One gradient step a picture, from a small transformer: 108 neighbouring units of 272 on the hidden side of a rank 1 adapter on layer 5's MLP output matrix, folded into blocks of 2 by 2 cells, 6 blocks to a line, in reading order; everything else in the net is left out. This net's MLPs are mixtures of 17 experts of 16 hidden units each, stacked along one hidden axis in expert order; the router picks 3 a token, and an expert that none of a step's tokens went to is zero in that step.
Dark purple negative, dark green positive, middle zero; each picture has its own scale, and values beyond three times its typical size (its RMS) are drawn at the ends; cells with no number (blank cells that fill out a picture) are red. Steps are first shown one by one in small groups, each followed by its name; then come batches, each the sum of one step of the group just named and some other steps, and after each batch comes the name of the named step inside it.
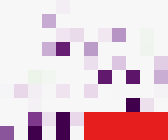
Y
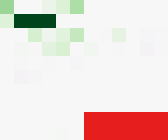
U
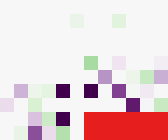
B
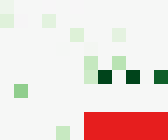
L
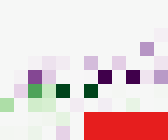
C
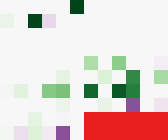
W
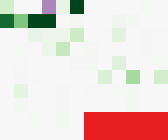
U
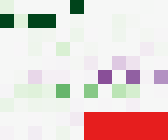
C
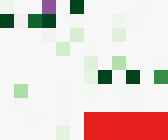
L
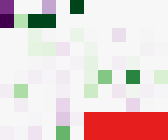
L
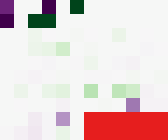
W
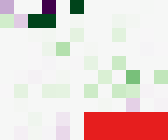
W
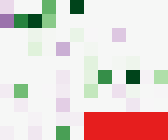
L
